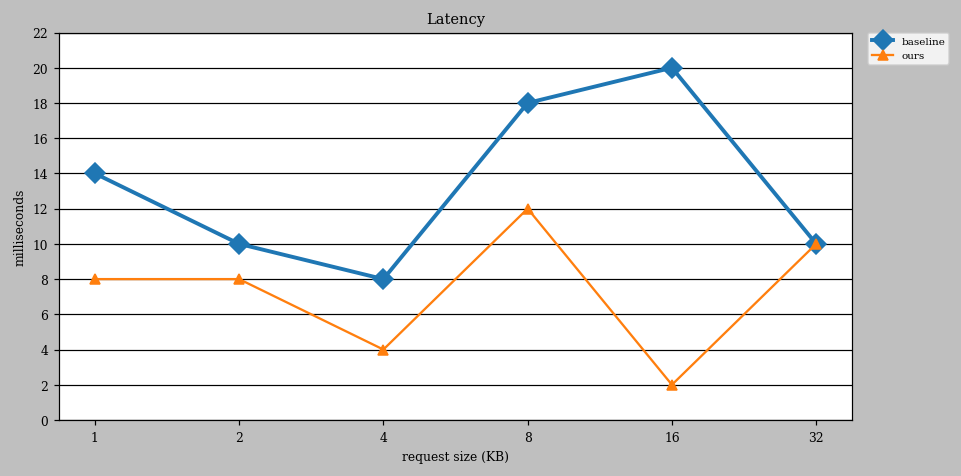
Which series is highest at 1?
baseline
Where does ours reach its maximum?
8
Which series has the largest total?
baseline
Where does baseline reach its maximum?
16
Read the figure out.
Title: Latency
x-axis: request size (KB), ticks 1 2 4 8 16 32
y-axis: milliseconds, ticks 0 2 4 6 8 10 12 14 16 18 20 22
Legend: baseline, ours
Values:
baseline: 14 10 8 18 20 10
ours: 8 8 4 12 2 10
